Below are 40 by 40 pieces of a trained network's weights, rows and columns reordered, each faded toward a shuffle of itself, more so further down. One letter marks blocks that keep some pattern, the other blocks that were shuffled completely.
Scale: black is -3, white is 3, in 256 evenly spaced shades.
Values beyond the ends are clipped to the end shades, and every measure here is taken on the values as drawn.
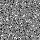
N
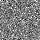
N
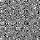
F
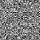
F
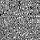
F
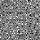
F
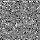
F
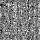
F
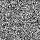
N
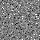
N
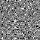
F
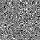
F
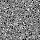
N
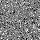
N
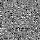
F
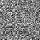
F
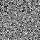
F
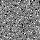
N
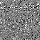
F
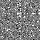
F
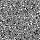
N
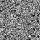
F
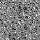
F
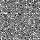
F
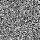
F
